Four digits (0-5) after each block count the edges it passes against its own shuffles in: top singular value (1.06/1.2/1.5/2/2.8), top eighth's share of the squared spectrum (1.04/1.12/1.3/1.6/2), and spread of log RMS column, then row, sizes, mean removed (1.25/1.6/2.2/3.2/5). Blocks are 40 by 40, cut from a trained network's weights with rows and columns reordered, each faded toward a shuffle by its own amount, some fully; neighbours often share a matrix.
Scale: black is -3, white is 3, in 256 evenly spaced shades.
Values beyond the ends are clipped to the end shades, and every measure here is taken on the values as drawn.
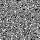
0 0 0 0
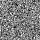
0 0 0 0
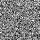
1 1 0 0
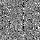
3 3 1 0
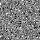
0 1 0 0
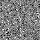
1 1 1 0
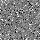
1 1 0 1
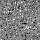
1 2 0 1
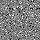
2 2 0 1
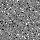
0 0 0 0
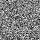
1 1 0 0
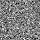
2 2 0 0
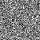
2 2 0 0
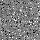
1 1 0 1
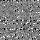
3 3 0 2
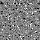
2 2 0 1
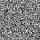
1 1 0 0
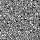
0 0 0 0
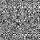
3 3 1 2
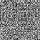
3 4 1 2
